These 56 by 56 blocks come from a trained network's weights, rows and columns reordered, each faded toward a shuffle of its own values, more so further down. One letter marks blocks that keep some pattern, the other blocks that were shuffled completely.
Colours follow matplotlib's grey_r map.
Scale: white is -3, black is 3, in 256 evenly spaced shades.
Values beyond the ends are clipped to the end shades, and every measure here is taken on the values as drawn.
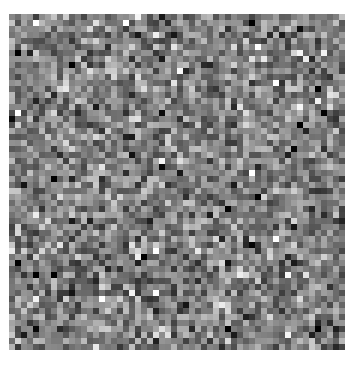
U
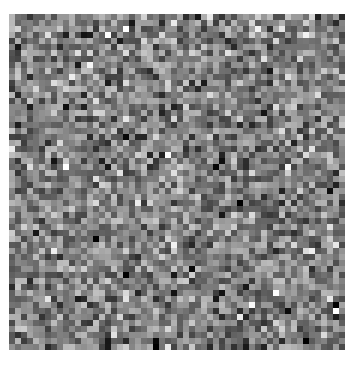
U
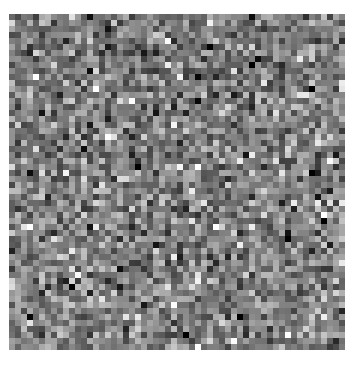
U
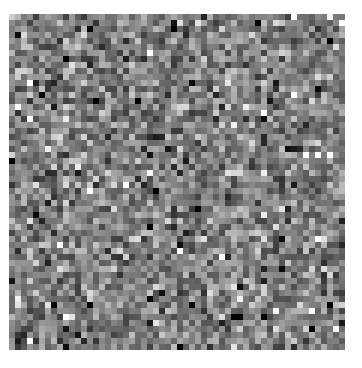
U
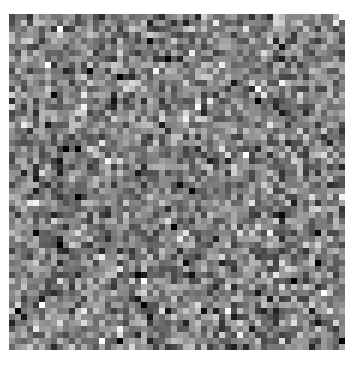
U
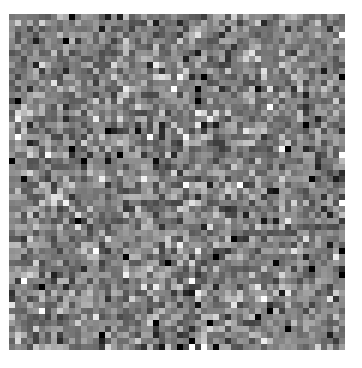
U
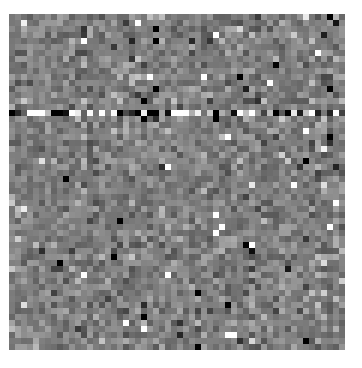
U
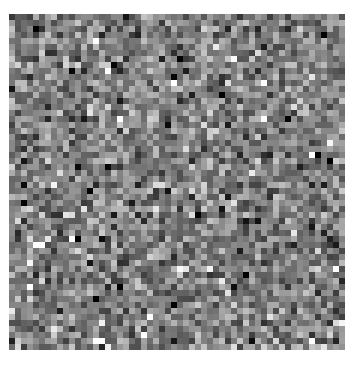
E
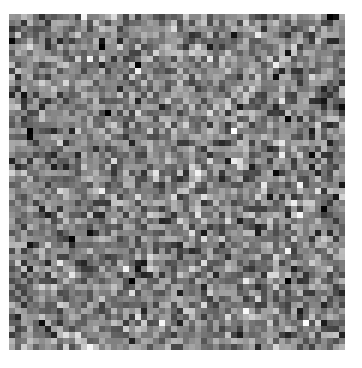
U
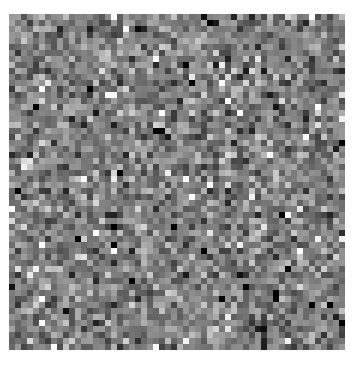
E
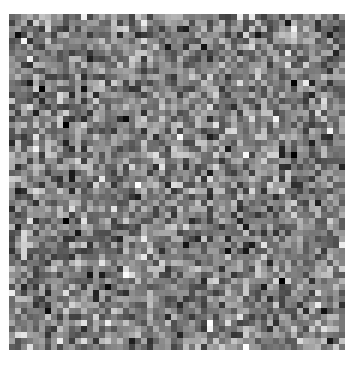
U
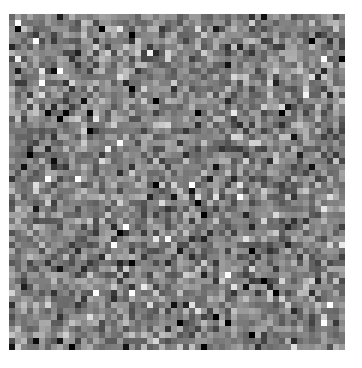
E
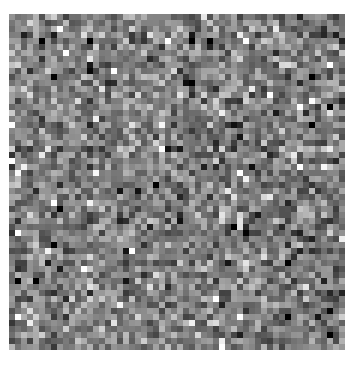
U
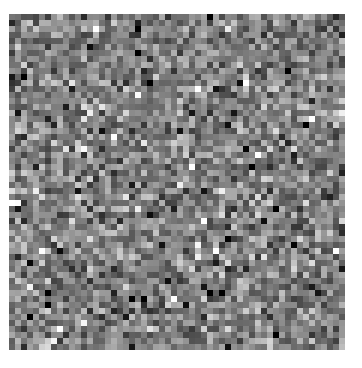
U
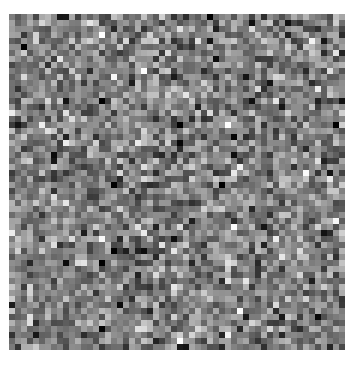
U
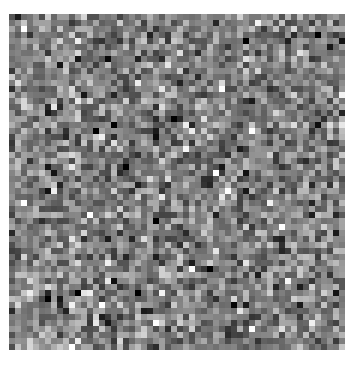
E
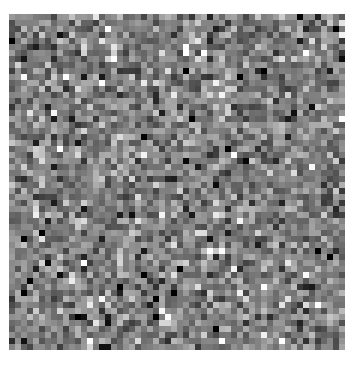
E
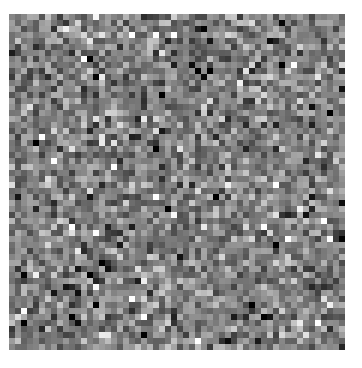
E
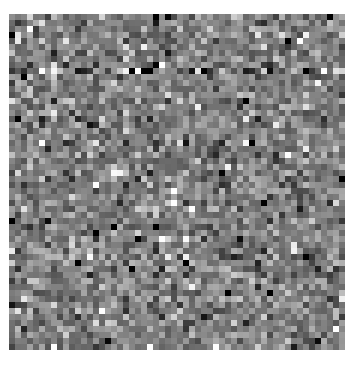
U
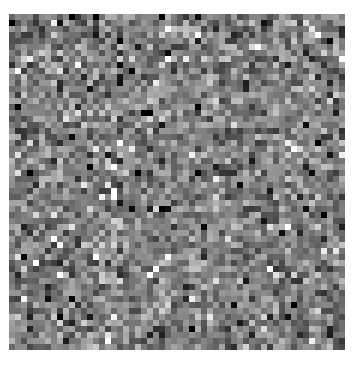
U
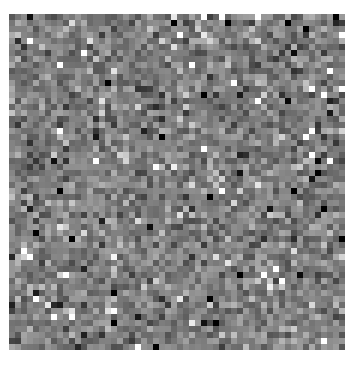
E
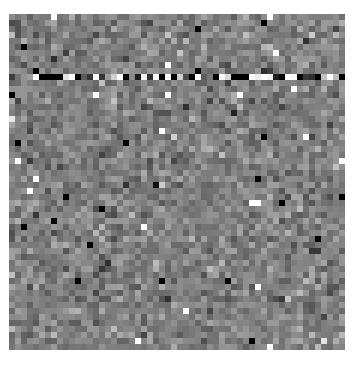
U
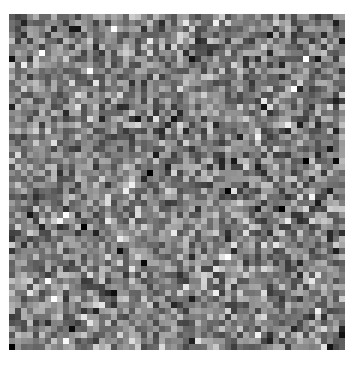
E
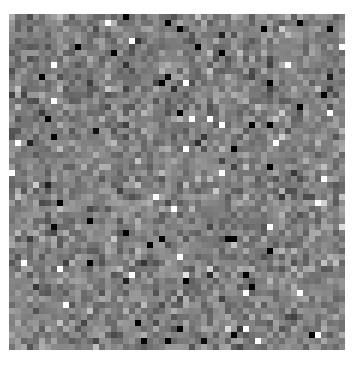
E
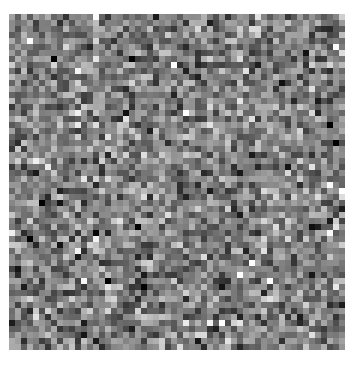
U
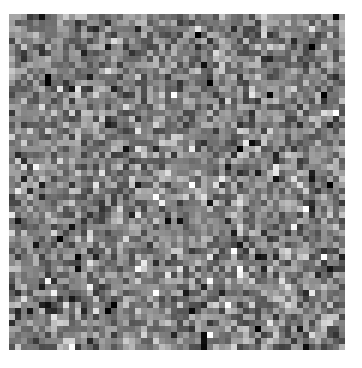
E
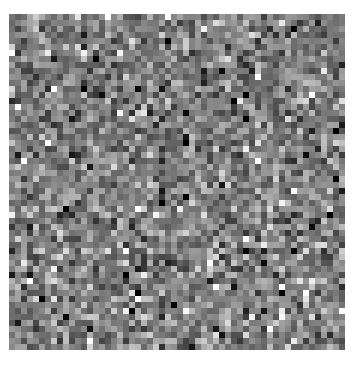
E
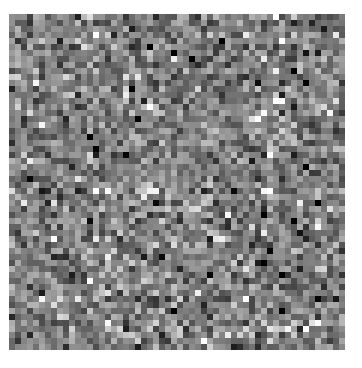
U
